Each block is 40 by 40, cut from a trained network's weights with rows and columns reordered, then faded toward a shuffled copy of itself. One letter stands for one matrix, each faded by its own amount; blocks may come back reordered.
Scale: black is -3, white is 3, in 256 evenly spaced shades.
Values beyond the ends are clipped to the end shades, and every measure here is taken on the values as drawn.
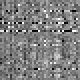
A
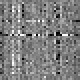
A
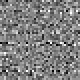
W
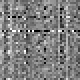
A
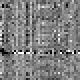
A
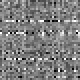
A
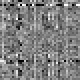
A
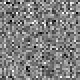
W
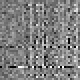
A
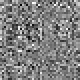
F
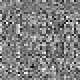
F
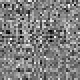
W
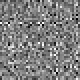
F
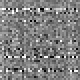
A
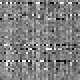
A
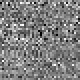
W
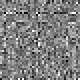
W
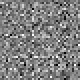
W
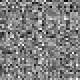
F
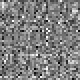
W
